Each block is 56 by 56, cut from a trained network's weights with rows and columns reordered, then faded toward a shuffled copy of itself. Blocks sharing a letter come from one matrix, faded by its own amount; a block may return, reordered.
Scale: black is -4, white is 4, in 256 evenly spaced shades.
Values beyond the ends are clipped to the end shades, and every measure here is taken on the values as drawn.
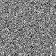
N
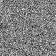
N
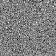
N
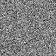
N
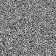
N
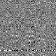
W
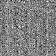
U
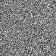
N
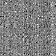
U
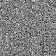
N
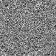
N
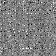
U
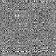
W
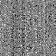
U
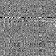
W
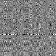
W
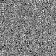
N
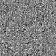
N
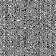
U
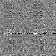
W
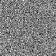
N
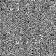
U
